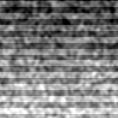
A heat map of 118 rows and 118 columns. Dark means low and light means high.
There are no lone odd cells. On average the colour sits 50% of the way up the scale. The field climbs toward the bottom. Stripes running across repeat 10 times from top to bottom.
